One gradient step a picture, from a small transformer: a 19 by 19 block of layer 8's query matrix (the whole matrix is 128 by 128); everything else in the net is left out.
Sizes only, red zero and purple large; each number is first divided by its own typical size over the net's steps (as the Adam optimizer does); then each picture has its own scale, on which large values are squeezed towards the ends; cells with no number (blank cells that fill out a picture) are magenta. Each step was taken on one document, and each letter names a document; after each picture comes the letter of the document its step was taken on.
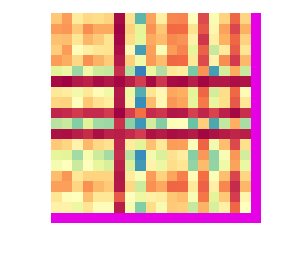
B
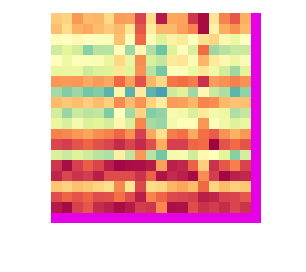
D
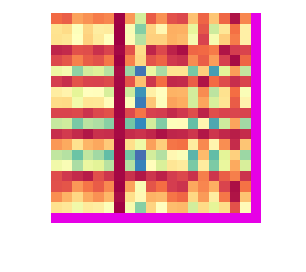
B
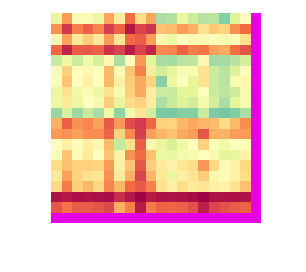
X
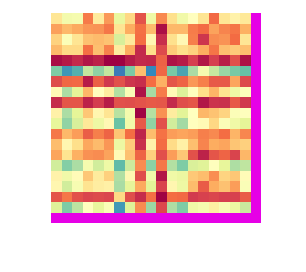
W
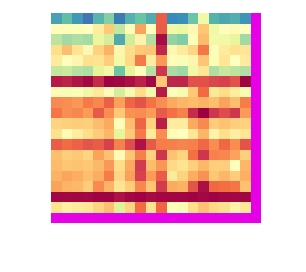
W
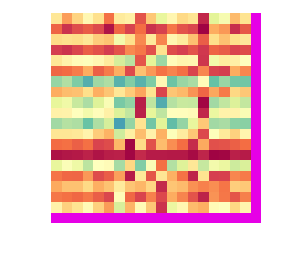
X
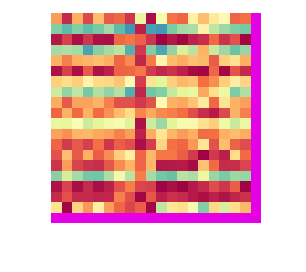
D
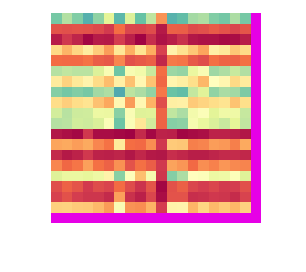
W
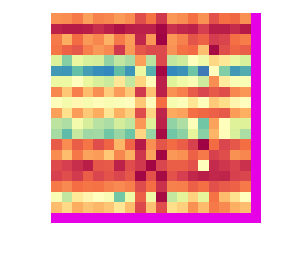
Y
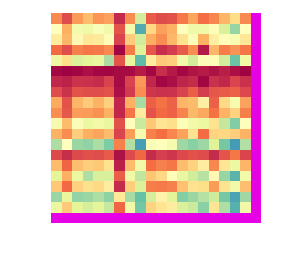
B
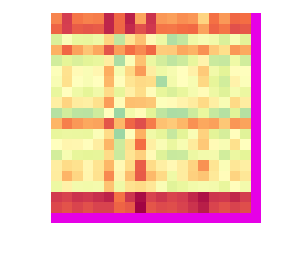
X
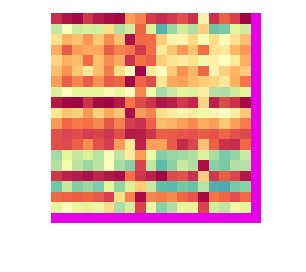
X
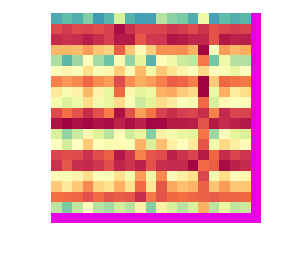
D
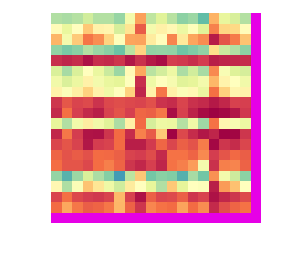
Y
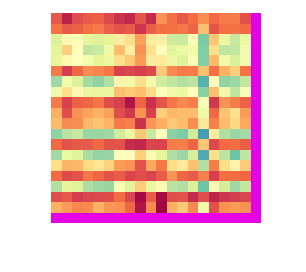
Y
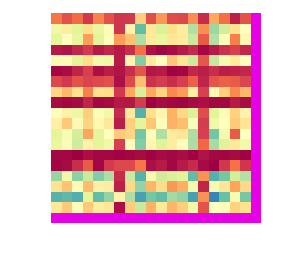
B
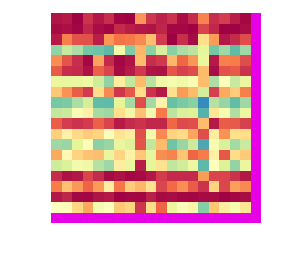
Y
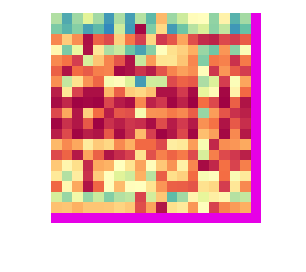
Y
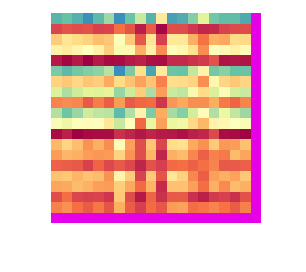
W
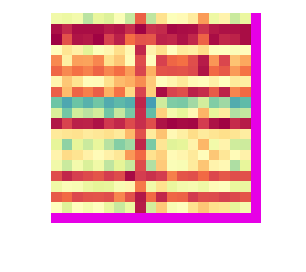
Y
